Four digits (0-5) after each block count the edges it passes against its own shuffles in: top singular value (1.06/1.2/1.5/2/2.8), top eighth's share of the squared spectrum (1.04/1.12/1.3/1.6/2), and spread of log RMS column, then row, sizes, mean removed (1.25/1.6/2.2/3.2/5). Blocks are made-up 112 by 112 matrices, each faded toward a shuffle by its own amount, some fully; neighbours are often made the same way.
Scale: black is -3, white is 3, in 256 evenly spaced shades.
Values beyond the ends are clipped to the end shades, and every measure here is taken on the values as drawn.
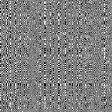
5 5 4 3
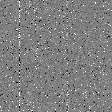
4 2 1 0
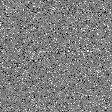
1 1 0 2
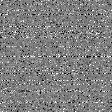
2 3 0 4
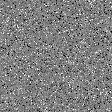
0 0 0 0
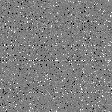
4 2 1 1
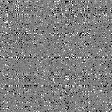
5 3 2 3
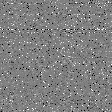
4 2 0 1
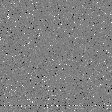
3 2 0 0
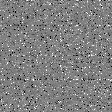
4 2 0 1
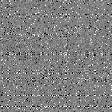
5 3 2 3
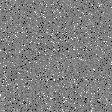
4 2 1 1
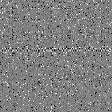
4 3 1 2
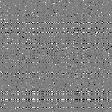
5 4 3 4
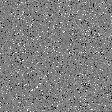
3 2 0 1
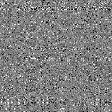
4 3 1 3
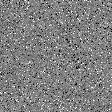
0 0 0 0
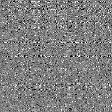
4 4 2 3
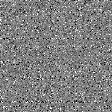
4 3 1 3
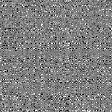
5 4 2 4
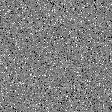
1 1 0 0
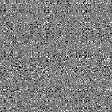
4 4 2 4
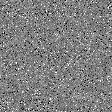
2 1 0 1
